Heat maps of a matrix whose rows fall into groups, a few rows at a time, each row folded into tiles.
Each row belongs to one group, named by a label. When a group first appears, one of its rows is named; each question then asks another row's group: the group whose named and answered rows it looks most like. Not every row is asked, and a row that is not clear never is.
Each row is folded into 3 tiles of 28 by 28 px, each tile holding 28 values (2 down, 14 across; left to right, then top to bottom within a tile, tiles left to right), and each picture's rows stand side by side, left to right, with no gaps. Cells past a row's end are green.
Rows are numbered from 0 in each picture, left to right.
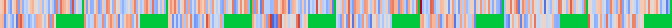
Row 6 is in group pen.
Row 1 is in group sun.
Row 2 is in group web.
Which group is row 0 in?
web
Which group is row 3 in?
sun
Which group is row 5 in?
sun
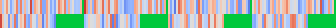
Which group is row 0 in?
web
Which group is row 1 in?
pen
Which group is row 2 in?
sun
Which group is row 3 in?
pen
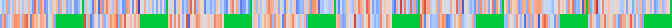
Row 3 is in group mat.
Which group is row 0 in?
mat
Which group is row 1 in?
sun
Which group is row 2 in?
sun
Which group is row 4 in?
sun
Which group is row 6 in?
pen
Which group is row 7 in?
mat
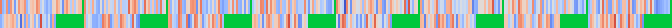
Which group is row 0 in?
pen
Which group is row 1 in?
web
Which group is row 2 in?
sun
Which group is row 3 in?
mat
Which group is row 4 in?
pen
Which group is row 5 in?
web
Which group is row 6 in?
mat
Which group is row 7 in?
mat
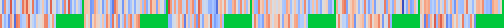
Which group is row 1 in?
sun
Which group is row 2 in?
pen
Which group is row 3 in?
mat
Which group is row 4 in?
mat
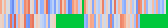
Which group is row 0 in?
web
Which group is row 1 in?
pen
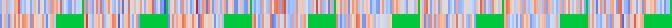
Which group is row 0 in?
mat
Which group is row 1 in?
sun
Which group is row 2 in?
mat
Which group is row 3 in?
sun
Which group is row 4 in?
web
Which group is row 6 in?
web
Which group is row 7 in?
sun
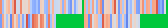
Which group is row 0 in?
mat
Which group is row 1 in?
web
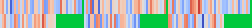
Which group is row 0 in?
mat
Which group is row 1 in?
pen
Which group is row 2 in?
sun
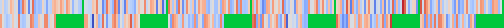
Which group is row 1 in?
sun
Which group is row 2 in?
pen
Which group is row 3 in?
web
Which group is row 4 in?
sun
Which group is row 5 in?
web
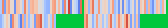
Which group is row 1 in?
mat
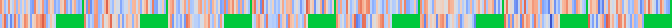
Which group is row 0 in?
mat
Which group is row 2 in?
web
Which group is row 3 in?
pen
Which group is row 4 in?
sun
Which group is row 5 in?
web
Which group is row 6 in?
web
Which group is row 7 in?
web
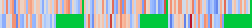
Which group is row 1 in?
mat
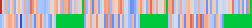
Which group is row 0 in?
pen
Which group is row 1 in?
pen
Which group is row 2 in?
web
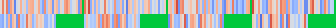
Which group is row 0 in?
pen
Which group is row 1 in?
web
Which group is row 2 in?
mat
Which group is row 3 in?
web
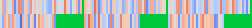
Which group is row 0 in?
pen
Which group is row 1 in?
pen
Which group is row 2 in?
mat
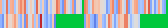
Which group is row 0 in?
pen
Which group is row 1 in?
mat
